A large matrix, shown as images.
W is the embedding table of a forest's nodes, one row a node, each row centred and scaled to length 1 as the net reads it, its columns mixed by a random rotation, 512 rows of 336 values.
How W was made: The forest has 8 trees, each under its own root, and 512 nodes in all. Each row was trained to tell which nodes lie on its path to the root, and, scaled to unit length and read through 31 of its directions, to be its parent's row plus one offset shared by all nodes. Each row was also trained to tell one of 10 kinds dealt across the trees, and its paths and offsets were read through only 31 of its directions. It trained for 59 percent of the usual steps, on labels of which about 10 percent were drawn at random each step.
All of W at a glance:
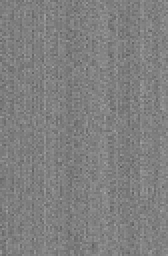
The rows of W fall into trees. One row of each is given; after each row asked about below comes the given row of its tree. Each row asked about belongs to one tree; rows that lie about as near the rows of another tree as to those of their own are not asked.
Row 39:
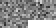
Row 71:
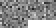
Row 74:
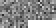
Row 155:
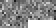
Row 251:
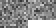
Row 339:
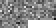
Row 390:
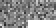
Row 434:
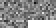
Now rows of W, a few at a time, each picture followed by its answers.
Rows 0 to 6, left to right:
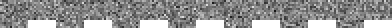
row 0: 390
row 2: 71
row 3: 71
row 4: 251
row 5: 155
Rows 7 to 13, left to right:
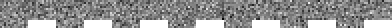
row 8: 251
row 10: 390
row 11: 390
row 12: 155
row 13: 155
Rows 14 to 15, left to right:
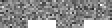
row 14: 339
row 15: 71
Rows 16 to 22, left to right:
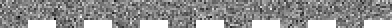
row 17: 251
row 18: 390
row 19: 39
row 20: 155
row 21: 71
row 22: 71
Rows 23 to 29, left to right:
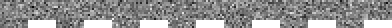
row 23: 155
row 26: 71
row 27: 390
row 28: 71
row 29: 390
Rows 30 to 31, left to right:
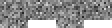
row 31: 71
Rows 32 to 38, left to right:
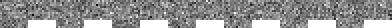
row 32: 71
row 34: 39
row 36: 71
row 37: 71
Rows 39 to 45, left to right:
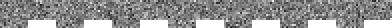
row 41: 155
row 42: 71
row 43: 71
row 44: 39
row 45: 390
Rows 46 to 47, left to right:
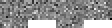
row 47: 390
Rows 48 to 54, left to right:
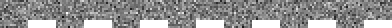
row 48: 251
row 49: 71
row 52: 39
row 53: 39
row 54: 390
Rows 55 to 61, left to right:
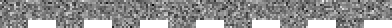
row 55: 71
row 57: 39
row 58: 390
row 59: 71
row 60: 71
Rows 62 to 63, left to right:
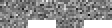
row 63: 390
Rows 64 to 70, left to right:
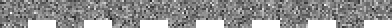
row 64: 155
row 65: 251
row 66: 155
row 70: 155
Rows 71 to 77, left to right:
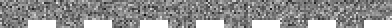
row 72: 390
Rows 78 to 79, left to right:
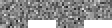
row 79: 71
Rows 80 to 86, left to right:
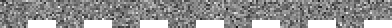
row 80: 71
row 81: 155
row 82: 251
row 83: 39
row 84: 71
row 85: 390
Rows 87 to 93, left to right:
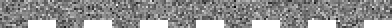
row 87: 155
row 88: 71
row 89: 71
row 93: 155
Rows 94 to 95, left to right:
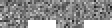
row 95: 390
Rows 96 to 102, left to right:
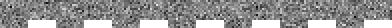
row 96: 390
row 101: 155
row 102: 155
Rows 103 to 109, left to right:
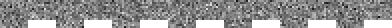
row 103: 390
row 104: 155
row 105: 71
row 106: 390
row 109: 71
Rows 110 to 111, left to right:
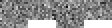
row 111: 390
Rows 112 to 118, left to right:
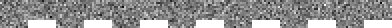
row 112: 251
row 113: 390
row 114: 390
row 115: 71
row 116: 155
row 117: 71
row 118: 155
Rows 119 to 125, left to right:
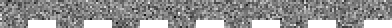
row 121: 390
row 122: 71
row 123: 71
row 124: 339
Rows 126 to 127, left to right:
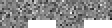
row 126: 390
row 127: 71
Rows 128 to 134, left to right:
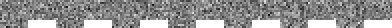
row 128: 390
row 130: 39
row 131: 251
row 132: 39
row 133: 71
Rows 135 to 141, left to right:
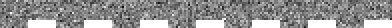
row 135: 71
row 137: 390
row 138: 390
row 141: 155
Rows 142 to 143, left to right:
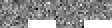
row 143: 39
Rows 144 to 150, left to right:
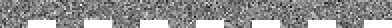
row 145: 71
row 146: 155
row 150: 390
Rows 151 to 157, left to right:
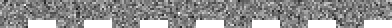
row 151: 155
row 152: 71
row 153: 339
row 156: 251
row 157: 390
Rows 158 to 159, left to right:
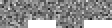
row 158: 390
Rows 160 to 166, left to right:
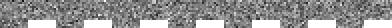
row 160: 155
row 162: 155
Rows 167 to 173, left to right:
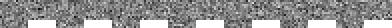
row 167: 39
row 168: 155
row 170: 155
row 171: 155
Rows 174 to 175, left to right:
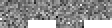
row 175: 39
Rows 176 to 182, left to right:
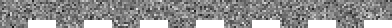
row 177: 155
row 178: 71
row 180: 155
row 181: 71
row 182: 251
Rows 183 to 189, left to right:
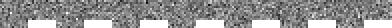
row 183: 155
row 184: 71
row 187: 390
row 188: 155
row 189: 155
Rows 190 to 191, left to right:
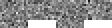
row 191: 390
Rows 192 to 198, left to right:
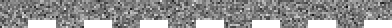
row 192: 155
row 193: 251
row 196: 155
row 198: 390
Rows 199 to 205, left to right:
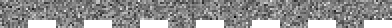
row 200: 155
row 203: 71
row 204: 155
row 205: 155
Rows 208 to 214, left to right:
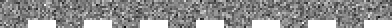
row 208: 71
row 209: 71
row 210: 71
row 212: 390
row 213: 71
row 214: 155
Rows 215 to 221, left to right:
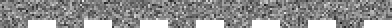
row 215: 71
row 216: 71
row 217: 155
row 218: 71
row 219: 71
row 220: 39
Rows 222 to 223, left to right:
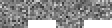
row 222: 39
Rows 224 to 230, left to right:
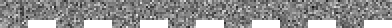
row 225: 390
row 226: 155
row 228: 339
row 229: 155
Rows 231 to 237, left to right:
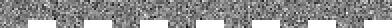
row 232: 39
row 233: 39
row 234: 39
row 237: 155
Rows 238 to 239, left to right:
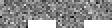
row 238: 39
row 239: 251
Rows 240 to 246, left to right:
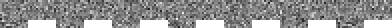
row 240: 155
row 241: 155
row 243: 71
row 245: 155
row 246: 155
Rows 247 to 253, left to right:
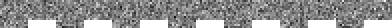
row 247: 155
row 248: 390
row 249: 71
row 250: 155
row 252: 390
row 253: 71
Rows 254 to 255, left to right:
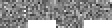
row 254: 339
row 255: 339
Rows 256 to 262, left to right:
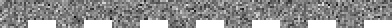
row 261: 390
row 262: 39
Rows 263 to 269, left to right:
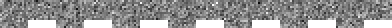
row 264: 71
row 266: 71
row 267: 434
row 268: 155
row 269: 155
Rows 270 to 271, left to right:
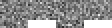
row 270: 390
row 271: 39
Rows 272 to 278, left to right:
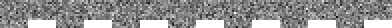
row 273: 390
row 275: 390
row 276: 71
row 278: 39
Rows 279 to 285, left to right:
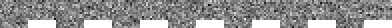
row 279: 339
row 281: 155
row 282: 71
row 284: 390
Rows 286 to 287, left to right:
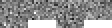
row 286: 155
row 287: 390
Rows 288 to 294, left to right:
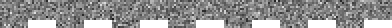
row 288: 155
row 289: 39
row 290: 155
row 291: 251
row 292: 155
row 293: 155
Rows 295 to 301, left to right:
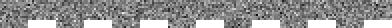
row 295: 390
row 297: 71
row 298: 251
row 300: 71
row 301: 39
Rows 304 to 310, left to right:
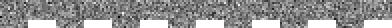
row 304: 71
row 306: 71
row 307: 390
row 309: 339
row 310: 71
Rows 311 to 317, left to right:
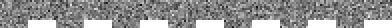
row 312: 390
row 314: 390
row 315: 71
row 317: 155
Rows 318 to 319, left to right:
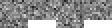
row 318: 155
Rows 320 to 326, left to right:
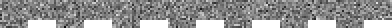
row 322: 390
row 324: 251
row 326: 339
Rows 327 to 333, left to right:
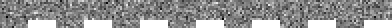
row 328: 390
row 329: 390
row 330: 251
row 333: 39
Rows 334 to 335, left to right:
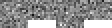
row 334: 71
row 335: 155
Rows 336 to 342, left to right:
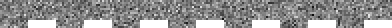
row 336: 155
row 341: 71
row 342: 155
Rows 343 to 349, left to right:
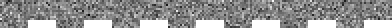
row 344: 71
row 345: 155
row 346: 339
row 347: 71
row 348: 390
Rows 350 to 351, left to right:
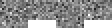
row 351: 39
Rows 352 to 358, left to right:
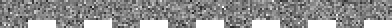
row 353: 155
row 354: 155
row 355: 155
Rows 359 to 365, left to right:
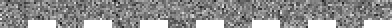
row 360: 390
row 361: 71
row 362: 155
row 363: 155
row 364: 155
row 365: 71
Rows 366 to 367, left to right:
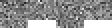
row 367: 71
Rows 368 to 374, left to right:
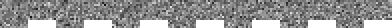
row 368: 155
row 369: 390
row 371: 155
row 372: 155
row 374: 339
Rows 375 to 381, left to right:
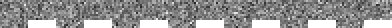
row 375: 39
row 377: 390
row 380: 155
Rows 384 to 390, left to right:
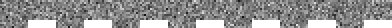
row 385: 390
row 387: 155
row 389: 390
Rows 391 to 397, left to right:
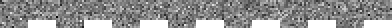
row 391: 71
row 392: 39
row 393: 390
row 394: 390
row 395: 71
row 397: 390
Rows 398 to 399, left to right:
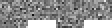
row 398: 390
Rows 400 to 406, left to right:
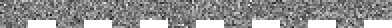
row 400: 390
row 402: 390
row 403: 339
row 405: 71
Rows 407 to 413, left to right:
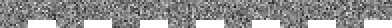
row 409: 39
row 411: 390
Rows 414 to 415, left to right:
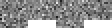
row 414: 390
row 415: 390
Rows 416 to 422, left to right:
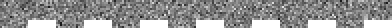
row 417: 390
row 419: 155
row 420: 390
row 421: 155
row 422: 390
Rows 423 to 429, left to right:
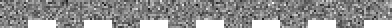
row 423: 71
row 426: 390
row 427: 39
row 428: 71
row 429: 39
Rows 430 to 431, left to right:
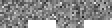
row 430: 155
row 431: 71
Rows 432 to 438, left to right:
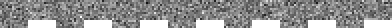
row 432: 71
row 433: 251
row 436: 71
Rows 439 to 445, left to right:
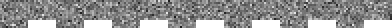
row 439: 39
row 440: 39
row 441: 71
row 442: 71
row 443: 390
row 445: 390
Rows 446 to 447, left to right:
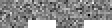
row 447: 390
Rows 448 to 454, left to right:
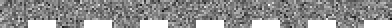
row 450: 390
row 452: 71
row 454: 251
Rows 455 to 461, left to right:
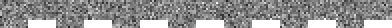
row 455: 155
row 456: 390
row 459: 71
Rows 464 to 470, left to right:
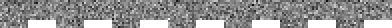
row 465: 155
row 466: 390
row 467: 71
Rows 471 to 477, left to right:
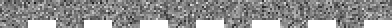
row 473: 390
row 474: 155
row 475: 390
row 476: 71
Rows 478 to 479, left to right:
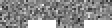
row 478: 390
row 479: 155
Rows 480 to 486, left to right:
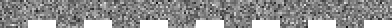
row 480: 251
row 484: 390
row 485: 39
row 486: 155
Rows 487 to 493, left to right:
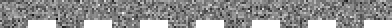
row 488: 390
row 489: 71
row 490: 390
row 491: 71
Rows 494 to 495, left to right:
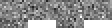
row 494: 155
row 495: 251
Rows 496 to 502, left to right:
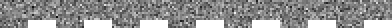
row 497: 39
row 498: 390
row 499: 39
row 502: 39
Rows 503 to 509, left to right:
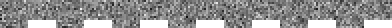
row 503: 390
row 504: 71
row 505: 39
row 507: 390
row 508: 155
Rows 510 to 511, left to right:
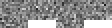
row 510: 155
